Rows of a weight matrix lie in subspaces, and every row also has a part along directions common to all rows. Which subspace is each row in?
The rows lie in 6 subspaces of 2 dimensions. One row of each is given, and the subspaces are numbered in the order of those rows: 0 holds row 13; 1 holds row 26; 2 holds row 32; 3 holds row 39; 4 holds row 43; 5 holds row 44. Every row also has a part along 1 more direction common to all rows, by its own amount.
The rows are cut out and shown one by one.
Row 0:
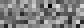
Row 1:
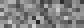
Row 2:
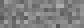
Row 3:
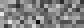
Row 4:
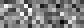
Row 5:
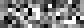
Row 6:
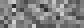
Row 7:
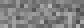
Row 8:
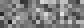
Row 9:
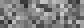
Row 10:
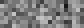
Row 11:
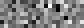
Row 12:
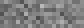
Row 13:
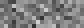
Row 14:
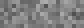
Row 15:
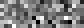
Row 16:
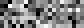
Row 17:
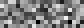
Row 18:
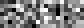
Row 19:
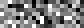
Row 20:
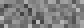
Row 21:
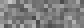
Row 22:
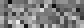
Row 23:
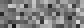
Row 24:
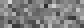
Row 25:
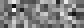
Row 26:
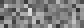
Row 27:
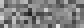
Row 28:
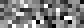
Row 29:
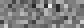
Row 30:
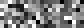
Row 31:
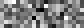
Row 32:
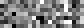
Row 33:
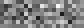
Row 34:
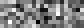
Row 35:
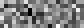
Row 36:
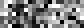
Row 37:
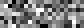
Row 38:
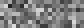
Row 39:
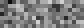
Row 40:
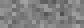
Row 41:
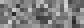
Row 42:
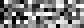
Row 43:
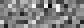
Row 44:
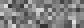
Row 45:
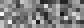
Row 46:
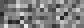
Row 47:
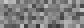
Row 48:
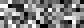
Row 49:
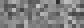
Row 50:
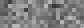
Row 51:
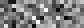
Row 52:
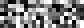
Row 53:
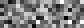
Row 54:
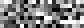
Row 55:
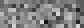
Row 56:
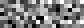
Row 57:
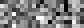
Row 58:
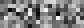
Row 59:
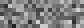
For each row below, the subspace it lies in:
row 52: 3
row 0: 4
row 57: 2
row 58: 2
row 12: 1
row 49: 0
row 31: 5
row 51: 0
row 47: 5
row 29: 4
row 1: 0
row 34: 2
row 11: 4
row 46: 3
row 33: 1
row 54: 5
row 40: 0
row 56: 5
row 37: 5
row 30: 5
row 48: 5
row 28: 3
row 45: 0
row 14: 0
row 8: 0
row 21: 5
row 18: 2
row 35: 1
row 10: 2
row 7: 4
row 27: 1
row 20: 1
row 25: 0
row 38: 5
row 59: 5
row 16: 5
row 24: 3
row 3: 3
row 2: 1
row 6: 0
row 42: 1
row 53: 4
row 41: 2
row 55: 4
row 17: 4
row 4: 1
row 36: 3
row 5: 2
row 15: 2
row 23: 4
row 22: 3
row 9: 0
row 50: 3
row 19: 4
